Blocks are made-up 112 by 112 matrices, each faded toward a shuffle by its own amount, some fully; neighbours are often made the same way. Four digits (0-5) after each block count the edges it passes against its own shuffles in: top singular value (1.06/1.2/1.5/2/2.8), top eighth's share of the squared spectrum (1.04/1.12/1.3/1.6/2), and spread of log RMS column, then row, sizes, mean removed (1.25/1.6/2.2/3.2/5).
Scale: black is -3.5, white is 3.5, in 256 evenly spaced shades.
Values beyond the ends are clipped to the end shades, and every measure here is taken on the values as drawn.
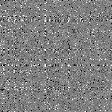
4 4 2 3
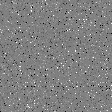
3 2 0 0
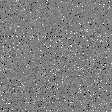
3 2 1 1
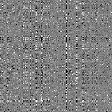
5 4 3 2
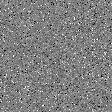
2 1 0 0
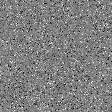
1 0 0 0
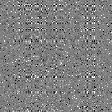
5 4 3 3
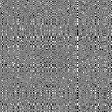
5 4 4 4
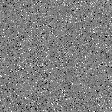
3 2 1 0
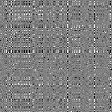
5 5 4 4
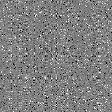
4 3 2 1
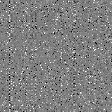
4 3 2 1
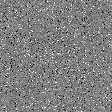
2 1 0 0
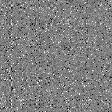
4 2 1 1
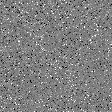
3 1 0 0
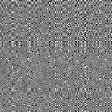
5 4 3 3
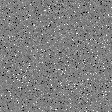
0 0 0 0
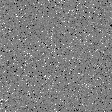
0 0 0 0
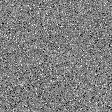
0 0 0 0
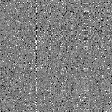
4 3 2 1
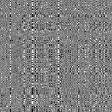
5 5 4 3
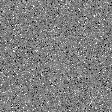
0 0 1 0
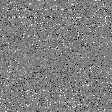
2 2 0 2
